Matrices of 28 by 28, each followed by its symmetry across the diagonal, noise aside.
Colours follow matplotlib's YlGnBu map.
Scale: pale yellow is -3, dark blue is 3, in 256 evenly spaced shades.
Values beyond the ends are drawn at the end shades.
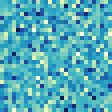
neither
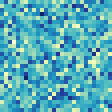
antisymmetric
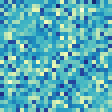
symmetric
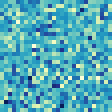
neither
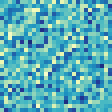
symmetric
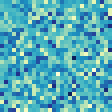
antisymmetric
